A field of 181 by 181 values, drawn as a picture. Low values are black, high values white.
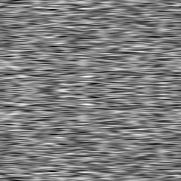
Grain: streaks across. Mirror symmetry: top to bottom. Slope: none. Histogram: bell-shaped.
